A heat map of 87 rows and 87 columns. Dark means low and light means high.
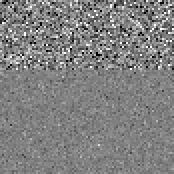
Slope: none. Seam: horizontal, 40% of the way down, the bottom part calmer. Grain: fine. Mirror symmetry: none. Histogram: heavy tails on both sides.
